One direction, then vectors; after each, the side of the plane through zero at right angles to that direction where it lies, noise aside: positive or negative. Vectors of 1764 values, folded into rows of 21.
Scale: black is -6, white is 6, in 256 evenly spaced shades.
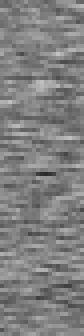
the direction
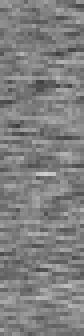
negative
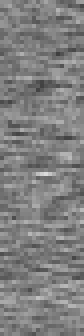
negative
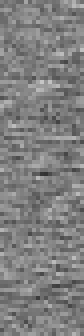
positive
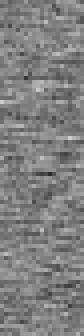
positive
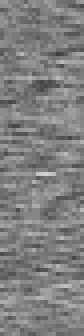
negative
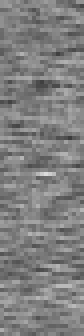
negative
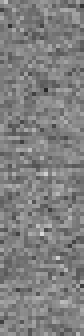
negative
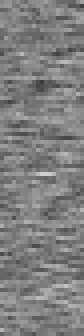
negative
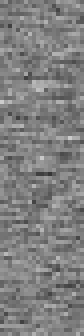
positive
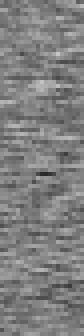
positive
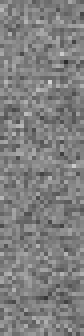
positive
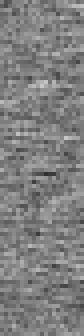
positive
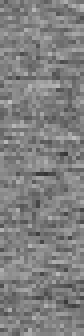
positive
